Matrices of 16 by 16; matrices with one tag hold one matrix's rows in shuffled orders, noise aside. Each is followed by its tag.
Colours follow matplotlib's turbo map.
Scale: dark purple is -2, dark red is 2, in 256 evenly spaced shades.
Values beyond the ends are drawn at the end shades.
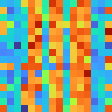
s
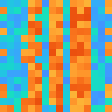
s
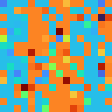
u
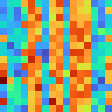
s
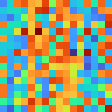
u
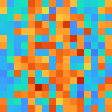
u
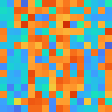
u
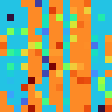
s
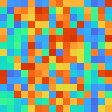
u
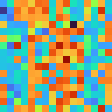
u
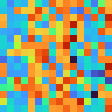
u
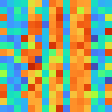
s
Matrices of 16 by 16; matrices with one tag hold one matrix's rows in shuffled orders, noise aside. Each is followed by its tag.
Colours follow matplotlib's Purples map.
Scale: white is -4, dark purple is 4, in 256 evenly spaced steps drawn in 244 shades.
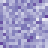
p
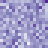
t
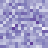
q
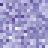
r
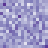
t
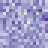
t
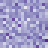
t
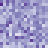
r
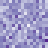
t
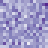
t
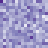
p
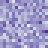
t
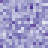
q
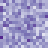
p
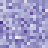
r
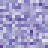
q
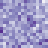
p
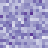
q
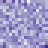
t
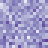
t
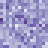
r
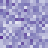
r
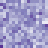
p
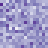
r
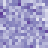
p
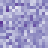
r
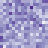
q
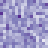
p
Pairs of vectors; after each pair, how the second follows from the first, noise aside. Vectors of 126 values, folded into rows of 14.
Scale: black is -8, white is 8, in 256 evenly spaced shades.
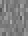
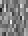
scaled up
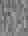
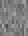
shuffled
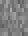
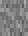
shuffled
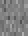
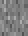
negated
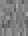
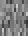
scaled up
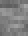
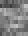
scaled up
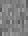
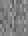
shuffled
